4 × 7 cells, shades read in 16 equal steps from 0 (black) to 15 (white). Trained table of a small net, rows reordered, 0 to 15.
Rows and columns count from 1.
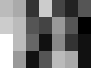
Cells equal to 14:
0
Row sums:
47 46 45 52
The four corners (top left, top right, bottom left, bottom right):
11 5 15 1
